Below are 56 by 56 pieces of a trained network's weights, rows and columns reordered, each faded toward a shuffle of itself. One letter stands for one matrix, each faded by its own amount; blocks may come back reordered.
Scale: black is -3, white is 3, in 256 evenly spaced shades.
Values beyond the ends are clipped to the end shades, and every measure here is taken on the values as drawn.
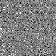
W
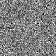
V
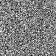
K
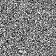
K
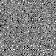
W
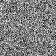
K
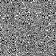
W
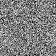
K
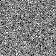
V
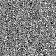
V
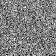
V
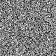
K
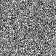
V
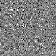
W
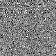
W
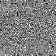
W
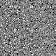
W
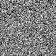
K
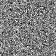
V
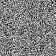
K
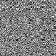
W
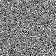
V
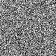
K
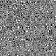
W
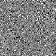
W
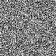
K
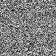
K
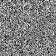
V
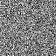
K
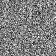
K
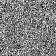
V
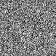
K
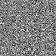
W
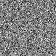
K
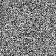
K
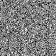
V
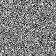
V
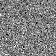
V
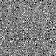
W
